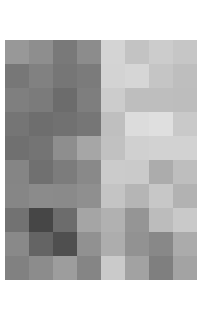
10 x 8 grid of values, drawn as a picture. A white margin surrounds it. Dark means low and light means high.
Grain: streaks running down. Calmest part: top right. Ninth with the lowest average: bottom left. Seam: vertical, 50% of the way across, the right part higher.
